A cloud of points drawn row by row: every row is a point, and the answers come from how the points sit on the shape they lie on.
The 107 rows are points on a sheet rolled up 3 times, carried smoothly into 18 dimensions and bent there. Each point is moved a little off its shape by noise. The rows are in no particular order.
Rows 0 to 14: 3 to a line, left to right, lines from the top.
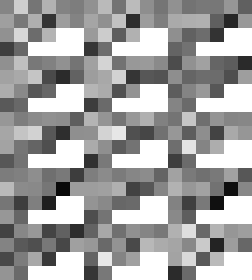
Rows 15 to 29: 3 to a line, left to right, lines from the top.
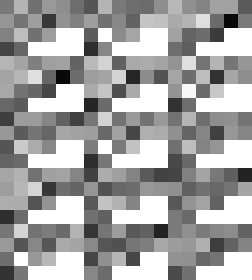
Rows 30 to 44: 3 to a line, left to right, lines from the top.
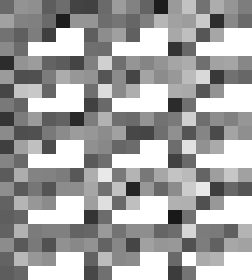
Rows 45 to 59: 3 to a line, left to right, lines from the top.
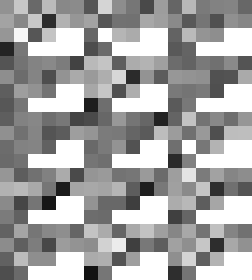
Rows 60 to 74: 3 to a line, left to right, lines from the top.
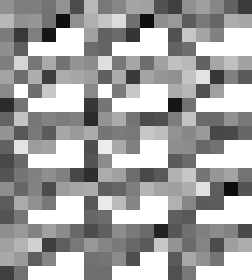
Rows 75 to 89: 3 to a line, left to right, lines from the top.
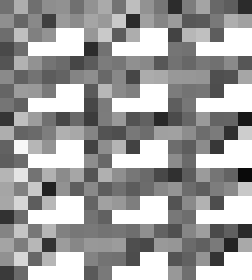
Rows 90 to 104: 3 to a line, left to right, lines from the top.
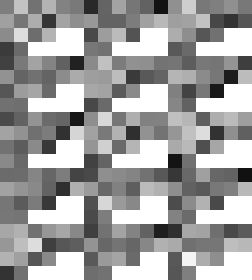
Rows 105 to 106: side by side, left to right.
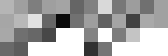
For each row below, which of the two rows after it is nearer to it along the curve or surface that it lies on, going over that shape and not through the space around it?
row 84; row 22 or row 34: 22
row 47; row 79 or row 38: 79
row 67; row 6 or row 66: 66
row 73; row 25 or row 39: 25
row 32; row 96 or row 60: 60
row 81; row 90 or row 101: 101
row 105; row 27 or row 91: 91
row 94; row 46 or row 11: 11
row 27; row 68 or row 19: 19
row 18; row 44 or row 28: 28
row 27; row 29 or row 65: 65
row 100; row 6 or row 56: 56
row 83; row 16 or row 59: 16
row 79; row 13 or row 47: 47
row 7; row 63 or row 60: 60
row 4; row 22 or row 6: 6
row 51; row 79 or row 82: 79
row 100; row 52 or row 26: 26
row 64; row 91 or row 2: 91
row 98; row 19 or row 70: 19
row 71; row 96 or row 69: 96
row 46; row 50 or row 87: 87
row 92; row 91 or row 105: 105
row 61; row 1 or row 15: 1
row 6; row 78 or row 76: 78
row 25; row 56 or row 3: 56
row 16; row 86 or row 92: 86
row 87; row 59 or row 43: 59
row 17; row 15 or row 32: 32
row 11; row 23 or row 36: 36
